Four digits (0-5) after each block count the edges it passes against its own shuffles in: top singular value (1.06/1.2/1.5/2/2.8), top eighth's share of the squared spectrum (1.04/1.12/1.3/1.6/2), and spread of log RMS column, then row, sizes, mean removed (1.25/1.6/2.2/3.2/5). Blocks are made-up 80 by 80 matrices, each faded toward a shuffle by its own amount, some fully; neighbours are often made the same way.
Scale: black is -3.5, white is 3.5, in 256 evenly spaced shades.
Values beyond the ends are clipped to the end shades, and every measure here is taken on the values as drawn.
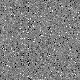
3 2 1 0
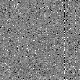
4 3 2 0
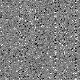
3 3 2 0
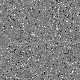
0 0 0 0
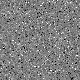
2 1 0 0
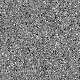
1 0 0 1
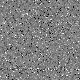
1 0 0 0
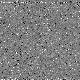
2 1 0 1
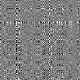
5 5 4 3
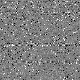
3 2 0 2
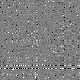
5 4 1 2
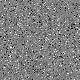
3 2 0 0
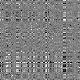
5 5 3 3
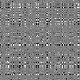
5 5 3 4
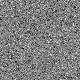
0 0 0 0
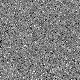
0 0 0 0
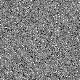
0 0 0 0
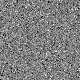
0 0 0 0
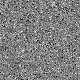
0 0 0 0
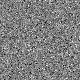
0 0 0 0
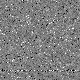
2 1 0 1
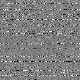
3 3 0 4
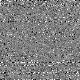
2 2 0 3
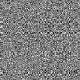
4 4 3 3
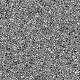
1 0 0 0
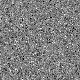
1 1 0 0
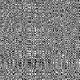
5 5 3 3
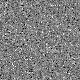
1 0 0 0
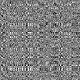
5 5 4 3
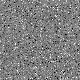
1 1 0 0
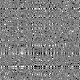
5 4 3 2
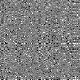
4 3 2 2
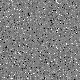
2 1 0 0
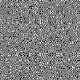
4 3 2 2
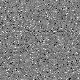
3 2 0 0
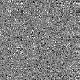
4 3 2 2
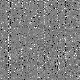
3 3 2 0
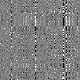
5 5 3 2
